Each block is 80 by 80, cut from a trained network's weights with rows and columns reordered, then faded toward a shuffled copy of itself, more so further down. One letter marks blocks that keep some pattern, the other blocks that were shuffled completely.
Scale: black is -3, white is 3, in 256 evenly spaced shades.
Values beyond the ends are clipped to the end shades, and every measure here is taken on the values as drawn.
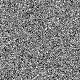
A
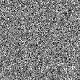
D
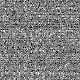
D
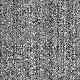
D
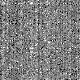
D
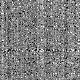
D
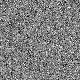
A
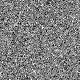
A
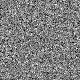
A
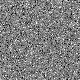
A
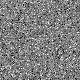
A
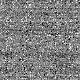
D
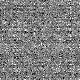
D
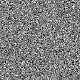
D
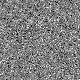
A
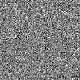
D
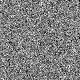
A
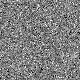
A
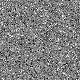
A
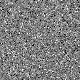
A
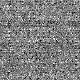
D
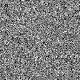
D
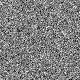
A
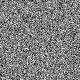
A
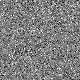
A
